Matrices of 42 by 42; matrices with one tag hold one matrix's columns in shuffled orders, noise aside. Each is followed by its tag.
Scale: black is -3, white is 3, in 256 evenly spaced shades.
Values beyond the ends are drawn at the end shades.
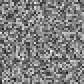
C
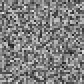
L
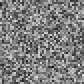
C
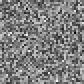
C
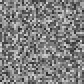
C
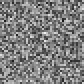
C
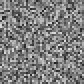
L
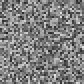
L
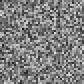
L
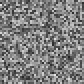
L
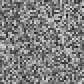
L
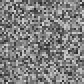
C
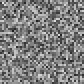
C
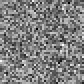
C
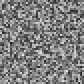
C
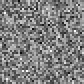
L
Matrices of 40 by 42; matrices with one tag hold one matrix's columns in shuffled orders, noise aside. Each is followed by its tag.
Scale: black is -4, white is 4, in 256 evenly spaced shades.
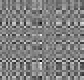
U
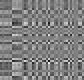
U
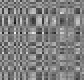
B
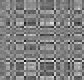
U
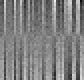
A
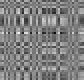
B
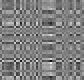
U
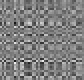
U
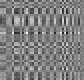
B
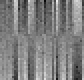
A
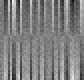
A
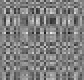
B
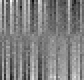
A
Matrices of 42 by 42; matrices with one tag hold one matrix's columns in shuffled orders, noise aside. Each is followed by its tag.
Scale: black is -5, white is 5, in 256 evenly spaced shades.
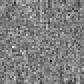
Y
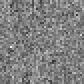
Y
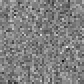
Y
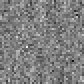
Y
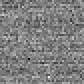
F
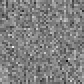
Y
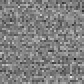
F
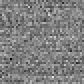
F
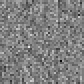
Y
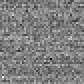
F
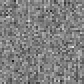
Y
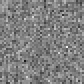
Y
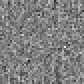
Y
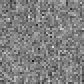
Y
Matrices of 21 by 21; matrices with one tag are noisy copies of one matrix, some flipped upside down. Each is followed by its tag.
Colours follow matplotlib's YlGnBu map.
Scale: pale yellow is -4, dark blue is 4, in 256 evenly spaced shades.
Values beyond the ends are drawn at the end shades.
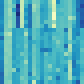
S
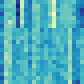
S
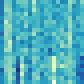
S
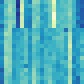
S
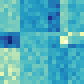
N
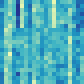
S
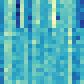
S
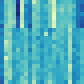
S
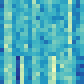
S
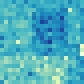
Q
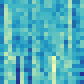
S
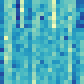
S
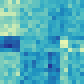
N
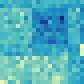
Q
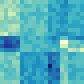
N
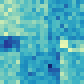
N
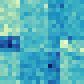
N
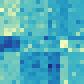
N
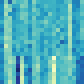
S
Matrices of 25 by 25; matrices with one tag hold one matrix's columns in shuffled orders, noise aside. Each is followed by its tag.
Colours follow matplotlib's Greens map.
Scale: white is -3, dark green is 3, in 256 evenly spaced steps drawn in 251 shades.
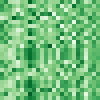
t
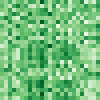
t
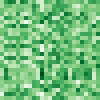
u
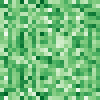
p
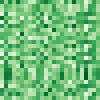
u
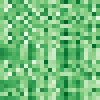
t
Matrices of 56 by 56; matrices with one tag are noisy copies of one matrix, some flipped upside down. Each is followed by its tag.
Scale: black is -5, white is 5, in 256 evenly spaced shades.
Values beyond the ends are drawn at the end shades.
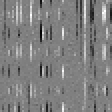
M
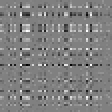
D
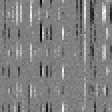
M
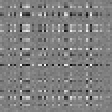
D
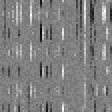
M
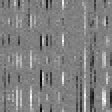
M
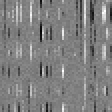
M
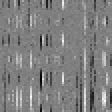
M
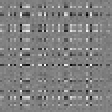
D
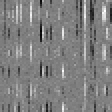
M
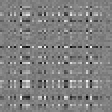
D
